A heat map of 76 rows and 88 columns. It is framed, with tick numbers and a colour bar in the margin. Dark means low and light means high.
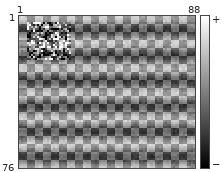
Odd patch: rougher, in the top left. Roughest part: top left. Slope: none. Stripes: horizontal, repeating 6 times.
